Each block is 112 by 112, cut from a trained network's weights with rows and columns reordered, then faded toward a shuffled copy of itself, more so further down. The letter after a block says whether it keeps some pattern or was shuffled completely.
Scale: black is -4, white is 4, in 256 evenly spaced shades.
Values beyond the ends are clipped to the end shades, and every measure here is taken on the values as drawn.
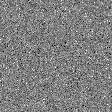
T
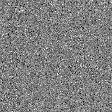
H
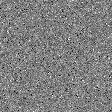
T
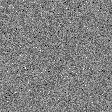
T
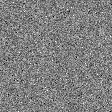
T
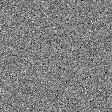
T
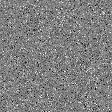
T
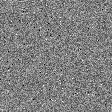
T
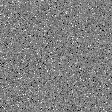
T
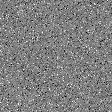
T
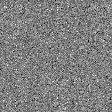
H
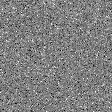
T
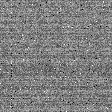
H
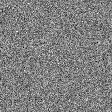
T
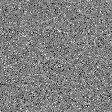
H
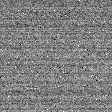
H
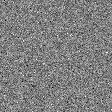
T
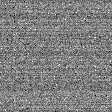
H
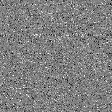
H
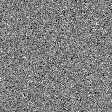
T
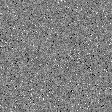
T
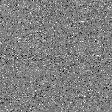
H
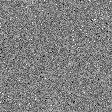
T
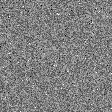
T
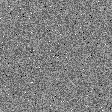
T
